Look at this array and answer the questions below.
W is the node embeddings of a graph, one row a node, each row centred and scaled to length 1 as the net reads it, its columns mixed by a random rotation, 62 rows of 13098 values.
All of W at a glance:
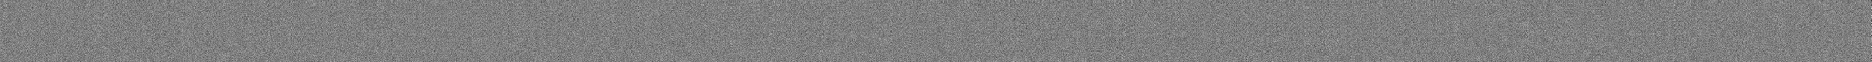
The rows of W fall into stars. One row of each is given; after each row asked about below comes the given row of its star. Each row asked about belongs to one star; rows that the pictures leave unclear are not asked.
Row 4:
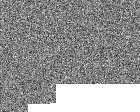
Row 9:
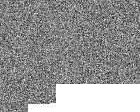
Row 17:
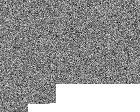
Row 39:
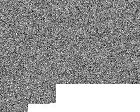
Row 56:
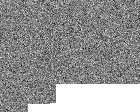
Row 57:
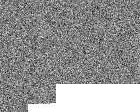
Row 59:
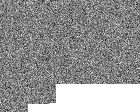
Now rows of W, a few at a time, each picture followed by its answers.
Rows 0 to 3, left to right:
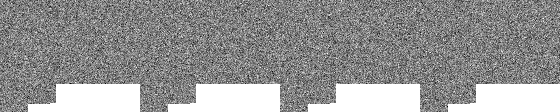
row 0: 4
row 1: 57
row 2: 57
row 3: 39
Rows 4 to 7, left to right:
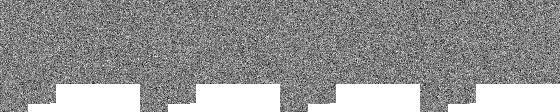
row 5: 4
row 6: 17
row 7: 59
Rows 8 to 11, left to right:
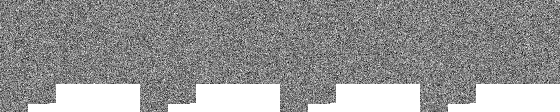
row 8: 59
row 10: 56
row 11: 17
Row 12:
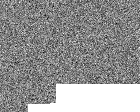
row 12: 57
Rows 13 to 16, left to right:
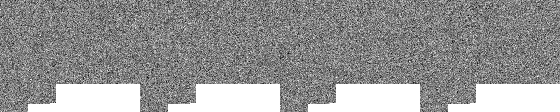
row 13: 9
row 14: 4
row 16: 4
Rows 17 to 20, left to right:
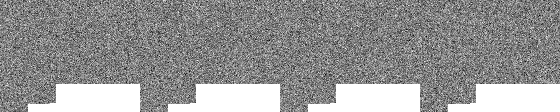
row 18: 39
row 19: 57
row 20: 4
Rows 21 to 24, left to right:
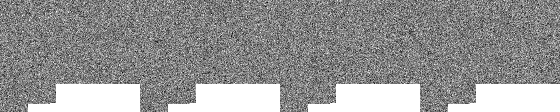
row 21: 39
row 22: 59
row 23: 57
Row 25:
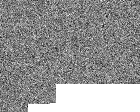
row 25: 39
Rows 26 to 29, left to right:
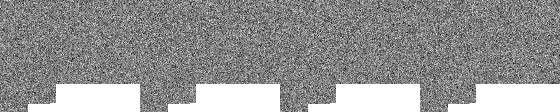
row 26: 56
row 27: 57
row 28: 57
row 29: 39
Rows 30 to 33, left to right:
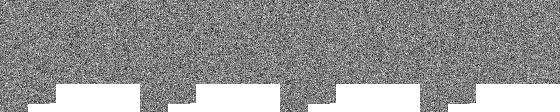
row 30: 17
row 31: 56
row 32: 9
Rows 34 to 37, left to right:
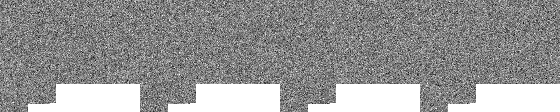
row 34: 17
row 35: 56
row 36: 9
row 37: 17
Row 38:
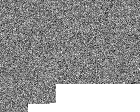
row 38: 39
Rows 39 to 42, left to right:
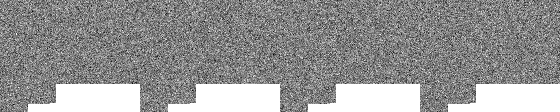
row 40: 39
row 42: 56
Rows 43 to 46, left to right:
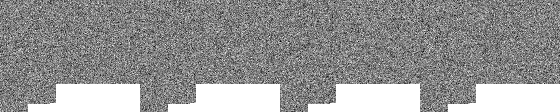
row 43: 59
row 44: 39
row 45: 56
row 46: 59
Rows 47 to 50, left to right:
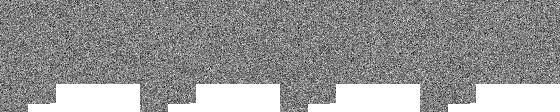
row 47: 57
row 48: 4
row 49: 39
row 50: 56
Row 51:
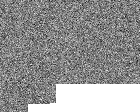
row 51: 9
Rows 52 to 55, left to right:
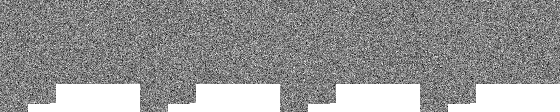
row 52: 57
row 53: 39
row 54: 9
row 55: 4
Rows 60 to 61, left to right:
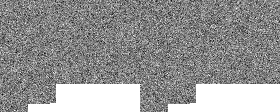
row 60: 9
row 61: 59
